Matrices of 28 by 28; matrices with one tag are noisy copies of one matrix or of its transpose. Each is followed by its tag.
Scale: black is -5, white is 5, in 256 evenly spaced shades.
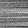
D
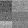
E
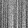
D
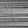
D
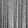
D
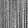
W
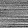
W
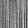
W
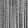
W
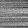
D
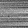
D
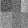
E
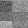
E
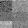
E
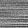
W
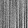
W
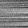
D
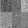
E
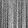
D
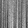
D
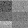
E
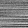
W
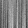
D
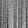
D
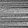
D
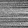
D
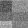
E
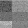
E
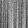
D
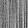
W
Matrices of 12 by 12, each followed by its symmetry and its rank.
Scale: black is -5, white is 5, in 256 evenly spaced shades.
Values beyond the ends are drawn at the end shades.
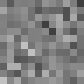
antisymmetric, full rank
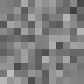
antisymmetric, full rank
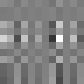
neither, rank one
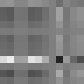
neither, rank one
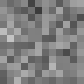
antisymmetric, full rank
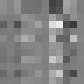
neither, rank two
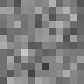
neither, full rank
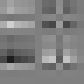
neither, rank one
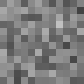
neither, full rank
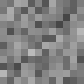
neither, full rank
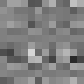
neither, rank two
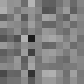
neither, rank two
